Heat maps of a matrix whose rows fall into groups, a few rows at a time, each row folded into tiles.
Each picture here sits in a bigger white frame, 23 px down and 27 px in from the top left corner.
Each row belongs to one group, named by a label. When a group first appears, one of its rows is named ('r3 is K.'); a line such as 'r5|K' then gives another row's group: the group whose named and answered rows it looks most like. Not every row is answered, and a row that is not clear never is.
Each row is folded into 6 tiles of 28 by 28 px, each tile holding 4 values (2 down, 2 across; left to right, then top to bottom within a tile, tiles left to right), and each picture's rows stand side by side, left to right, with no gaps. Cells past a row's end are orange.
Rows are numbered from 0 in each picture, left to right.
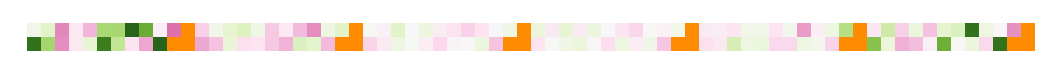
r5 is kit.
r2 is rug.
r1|rug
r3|rug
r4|rug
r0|kit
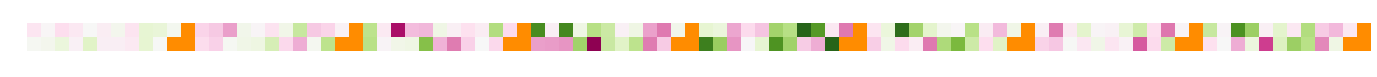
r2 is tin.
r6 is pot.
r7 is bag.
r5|bag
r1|pot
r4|kit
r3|bag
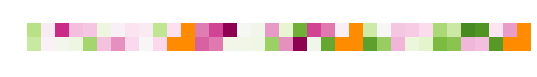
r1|pot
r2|kit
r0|tin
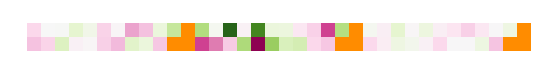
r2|rug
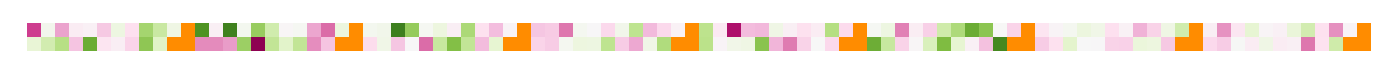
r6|rug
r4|tin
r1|bag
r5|kit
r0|tin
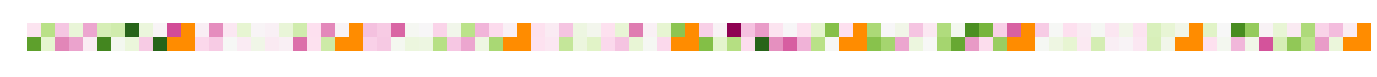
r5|kit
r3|rug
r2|pot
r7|bag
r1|pot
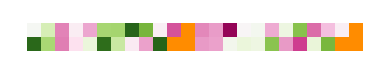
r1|pot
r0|kit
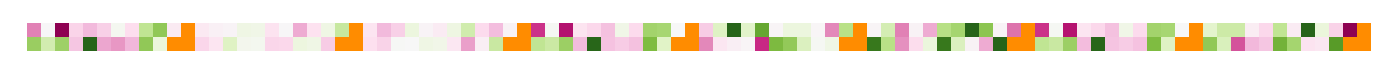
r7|kit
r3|tin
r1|rug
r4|bag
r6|tin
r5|kit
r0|tin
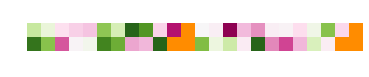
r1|tin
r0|kit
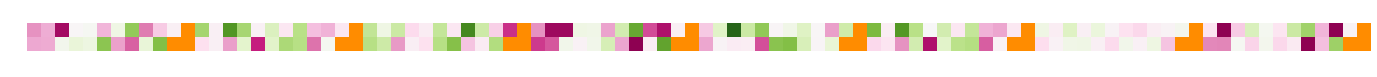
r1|bag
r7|pot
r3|pot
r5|bag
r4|bag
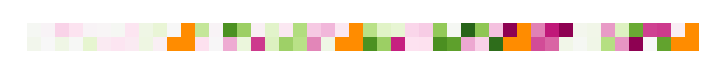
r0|tin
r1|bag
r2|kit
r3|pot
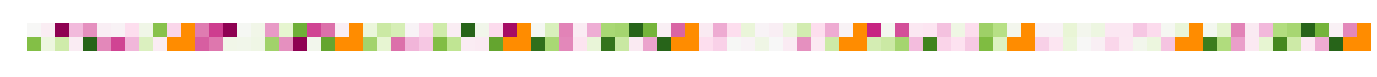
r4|pot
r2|kit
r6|rug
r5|tin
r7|kit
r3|kit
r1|pot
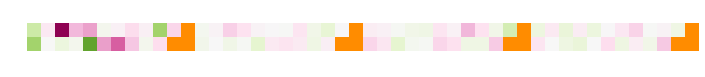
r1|tin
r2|rug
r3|rug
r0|tin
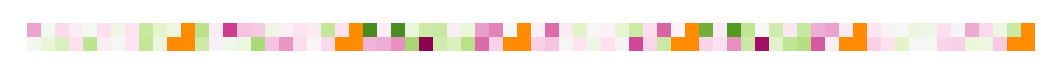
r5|rug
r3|pot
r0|tin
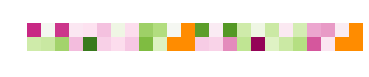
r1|bag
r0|tin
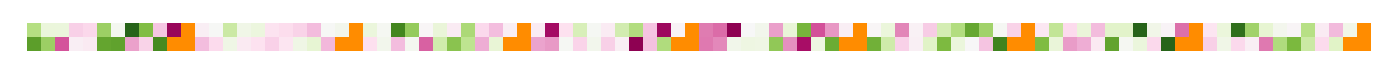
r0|kit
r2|bag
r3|pot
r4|pot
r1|rug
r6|kit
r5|kit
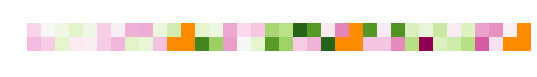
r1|kit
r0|rug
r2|bag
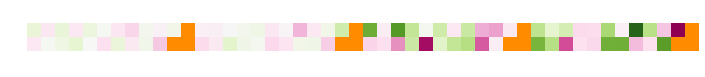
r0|rug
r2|bag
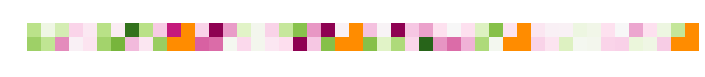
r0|kit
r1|pot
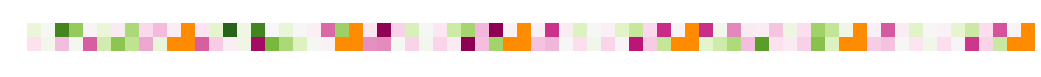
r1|bag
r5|pot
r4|tin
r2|pot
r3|pot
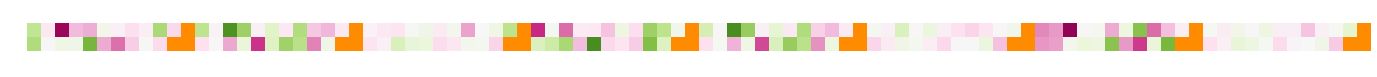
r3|tin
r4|bag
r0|tin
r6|pot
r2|rug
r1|bag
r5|rug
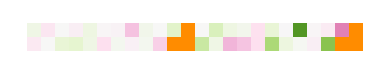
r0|rug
